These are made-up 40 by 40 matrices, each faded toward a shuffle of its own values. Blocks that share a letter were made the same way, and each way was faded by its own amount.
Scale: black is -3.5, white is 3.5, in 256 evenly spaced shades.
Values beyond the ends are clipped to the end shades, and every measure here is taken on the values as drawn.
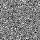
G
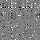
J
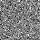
G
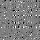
J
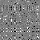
J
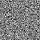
G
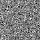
G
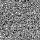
G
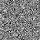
G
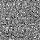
G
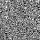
G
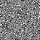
G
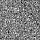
G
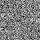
G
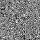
G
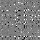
J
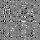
J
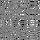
J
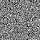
G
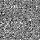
G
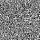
G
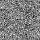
G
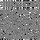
J
